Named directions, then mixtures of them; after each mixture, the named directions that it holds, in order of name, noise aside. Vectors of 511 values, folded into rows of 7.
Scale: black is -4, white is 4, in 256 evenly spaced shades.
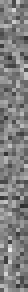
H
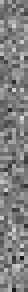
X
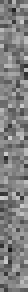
H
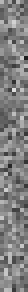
H, X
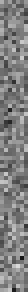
X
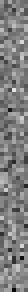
X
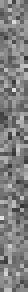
H, X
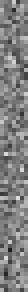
H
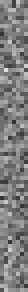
H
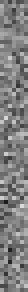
H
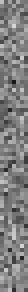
X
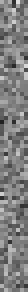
H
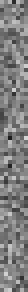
H, X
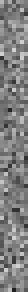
X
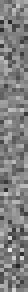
H, X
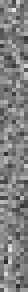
H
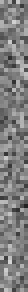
H, X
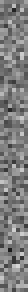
H, X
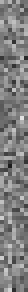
H, X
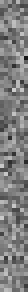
H, X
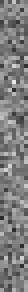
H, X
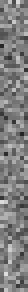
H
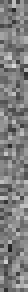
H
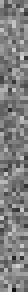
X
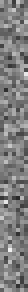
H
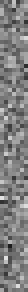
H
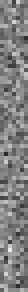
H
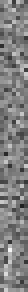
H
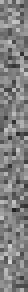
H, X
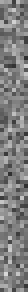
H, X
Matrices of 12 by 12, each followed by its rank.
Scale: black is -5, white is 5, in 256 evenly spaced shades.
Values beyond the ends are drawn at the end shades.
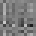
two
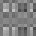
one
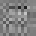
two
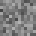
full rank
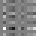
one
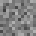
full rank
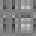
one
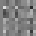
two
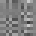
two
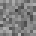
full rank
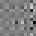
two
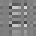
one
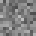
full rank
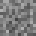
full rank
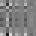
one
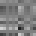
one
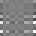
one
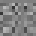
two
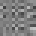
two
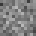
full rank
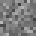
full rank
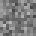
full rank
